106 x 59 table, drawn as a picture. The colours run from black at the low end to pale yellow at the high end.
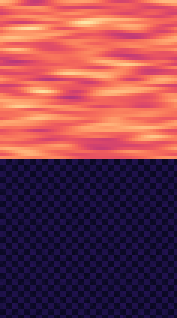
It is made of 2 by 1 panels. Panel 1,1: high, streaked across. Panel 2,1: very low, checkered, faint in contrast.
